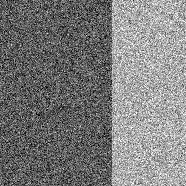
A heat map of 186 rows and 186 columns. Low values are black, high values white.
On average the colour sits 50% of the way up the scale. The right part is higher, past a seam about 60% of the way across. There are no regular stripes.
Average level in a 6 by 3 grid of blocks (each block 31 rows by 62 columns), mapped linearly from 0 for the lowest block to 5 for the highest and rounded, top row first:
015 / 015 / 015 / 015 / 015 / 015
